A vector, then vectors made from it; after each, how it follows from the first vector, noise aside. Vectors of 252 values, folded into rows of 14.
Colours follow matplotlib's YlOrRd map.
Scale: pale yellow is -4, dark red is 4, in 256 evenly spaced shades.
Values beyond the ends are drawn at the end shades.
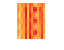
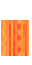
shrunk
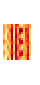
scaled up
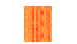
shrunk
